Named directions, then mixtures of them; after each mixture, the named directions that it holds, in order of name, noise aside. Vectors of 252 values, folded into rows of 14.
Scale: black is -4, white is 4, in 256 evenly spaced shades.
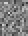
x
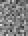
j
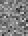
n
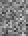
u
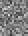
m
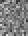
j, n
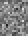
n, x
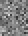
m, n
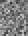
j, u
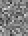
m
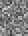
m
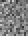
j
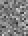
n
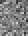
j, n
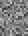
m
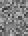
m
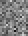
u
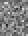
n, x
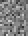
j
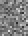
n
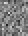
x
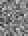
j, m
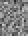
x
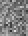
j, u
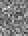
m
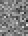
n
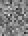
m, n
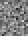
n, x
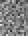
j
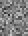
m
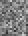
u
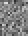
x
